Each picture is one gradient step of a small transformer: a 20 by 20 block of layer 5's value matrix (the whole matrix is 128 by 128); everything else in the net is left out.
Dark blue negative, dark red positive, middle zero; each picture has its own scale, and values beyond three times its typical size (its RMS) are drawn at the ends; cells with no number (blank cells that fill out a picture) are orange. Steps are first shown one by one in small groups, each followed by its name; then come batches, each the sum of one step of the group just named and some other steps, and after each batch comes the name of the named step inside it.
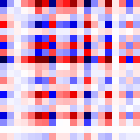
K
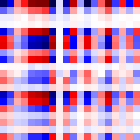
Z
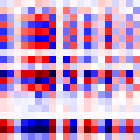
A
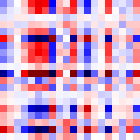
A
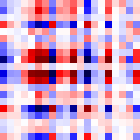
K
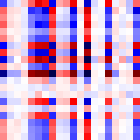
K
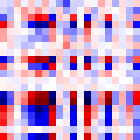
Z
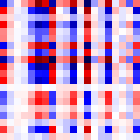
K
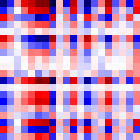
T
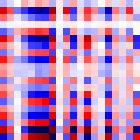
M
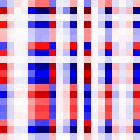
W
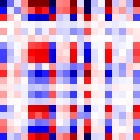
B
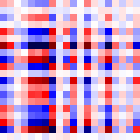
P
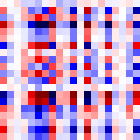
W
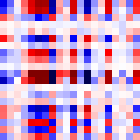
T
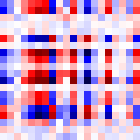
T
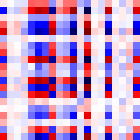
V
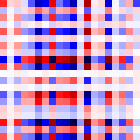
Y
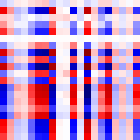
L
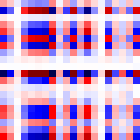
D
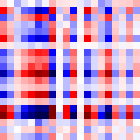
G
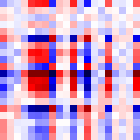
L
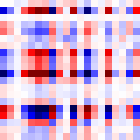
D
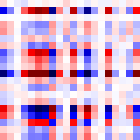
D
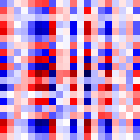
L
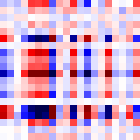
G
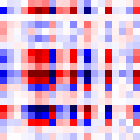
V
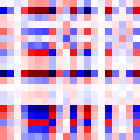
D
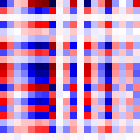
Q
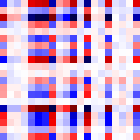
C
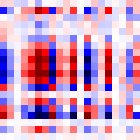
C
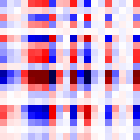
C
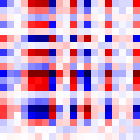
Q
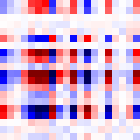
Q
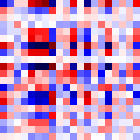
Q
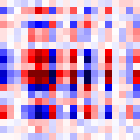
C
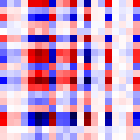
C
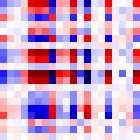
C
